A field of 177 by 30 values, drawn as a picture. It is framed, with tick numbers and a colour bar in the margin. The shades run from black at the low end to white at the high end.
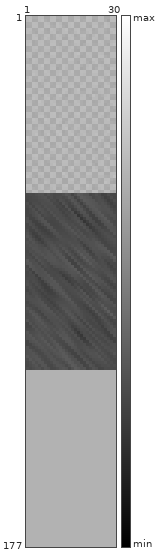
The table splits into 3 rows of 1 panel. Panel 1,1: high, checkered, faint in contrast. Panel 2,1: low, slanting down to the right, faint in contrast. Panel 3,1: high, flat.
